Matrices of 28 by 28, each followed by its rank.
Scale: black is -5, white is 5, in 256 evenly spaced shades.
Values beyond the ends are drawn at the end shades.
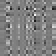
two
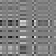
one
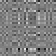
two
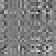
three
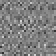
five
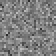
full rank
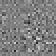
five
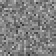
full rank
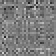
five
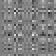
two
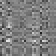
three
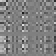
two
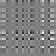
one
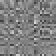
three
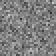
full rank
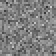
full rank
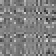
three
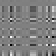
one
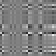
one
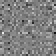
five
